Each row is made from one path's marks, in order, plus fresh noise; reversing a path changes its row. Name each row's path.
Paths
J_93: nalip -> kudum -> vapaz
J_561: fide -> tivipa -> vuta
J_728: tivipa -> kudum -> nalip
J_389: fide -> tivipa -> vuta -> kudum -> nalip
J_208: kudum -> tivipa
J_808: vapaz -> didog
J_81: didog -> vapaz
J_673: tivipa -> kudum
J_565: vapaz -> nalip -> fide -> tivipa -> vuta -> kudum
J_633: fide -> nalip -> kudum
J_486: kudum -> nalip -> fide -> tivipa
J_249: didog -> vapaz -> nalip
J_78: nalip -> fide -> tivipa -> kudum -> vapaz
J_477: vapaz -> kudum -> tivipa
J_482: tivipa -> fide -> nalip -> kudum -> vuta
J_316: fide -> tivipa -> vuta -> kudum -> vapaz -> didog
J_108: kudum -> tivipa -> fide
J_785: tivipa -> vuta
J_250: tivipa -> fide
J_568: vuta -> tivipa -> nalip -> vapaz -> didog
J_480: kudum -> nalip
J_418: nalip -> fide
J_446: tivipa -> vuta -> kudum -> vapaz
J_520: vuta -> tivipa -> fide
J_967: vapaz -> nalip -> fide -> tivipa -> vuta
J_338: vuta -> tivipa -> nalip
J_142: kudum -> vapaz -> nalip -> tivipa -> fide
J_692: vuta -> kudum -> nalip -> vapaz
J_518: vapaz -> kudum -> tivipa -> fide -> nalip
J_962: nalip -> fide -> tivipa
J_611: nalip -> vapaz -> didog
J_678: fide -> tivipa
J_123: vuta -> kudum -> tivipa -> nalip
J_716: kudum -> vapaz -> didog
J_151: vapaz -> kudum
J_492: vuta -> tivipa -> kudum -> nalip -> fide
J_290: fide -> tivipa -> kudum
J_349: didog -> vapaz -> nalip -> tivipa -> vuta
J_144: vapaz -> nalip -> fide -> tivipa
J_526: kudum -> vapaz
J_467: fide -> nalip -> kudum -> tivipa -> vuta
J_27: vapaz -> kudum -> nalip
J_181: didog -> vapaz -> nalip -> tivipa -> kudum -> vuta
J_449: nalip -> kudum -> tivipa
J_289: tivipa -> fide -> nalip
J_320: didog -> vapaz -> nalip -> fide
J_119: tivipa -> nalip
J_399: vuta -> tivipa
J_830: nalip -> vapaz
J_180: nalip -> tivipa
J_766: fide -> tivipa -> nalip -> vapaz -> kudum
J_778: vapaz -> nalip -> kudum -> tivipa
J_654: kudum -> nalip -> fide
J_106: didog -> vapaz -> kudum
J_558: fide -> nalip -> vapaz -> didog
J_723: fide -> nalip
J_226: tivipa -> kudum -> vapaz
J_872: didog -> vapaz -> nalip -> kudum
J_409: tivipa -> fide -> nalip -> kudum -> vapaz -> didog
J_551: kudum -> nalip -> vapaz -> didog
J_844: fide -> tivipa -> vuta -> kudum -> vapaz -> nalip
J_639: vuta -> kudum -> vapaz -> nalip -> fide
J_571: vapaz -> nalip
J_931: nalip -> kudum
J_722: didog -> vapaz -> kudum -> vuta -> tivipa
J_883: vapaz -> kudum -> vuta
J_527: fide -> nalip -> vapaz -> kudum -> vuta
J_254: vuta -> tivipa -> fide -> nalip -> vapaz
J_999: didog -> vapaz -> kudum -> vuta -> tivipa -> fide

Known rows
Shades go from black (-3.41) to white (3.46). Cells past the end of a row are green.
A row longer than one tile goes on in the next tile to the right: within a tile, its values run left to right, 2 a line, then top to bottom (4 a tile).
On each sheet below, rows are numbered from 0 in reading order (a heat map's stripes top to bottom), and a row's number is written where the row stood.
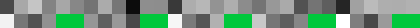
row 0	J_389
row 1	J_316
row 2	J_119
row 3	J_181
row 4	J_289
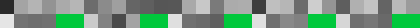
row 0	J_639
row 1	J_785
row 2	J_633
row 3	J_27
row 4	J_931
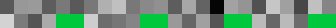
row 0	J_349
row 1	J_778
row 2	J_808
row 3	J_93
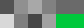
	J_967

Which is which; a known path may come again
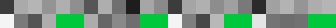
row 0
J_119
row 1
J_568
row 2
J_338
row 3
J_639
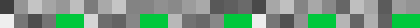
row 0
J_492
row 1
J_449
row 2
J_722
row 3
J_389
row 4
J_78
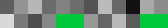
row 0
J_482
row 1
J_81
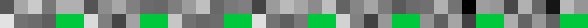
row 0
J_633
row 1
J_967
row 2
J_565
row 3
J_142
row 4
J_561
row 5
J_716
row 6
J_611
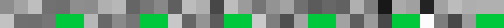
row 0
J_208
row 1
J_477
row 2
J_872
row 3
J_399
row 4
J_409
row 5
J_289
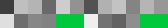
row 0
J_27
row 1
J_728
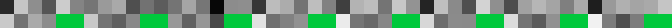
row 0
J_830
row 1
J_181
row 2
J_316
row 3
J_844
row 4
J_480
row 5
J_249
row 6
J_144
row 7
J_418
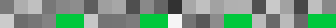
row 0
J_778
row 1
J_527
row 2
J_518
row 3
J_93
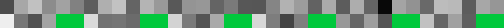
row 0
J_123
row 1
J_931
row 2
J_349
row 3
J_520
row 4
J_808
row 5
J_766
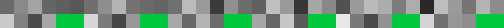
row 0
J_785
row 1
J_467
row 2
J_446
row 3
J_526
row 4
J_962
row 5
J_254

